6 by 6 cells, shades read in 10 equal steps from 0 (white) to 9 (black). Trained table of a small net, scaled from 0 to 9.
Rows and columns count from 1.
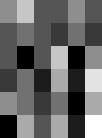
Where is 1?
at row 4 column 6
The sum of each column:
36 29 39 26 43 21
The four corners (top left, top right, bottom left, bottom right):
4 6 9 0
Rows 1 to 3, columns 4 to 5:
6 4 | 7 5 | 2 9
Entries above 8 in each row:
0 0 2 0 1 1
